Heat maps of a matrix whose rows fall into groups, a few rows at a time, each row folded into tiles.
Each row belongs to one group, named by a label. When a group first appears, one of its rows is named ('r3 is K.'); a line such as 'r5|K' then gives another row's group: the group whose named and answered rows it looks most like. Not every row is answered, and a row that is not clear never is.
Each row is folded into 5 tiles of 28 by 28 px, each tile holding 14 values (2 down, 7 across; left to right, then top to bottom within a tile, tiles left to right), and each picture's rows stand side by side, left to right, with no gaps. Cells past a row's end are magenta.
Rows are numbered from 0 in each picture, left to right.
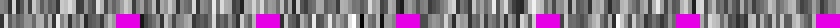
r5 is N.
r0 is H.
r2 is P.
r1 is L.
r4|H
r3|L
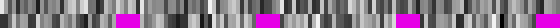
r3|P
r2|N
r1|N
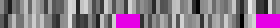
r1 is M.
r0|L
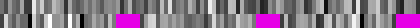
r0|P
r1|N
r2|P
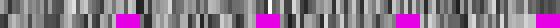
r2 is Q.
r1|M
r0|L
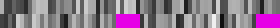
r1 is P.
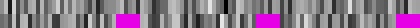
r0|L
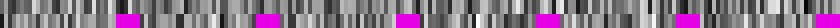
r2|H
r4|N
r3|H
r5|Q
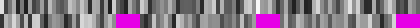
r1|L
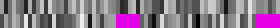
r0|N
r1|H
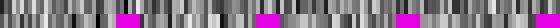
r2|N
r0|M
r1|P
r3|N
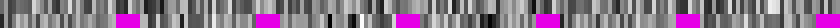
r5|Q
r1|Q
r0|M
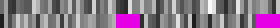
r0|M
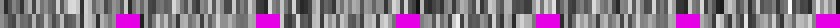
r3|Q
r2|Q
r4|M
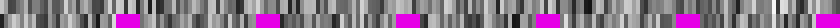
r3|L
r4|P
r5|L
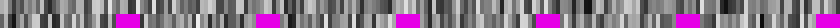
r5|Q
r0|H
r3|Q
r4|P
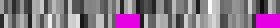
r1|P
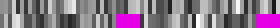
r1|H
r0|N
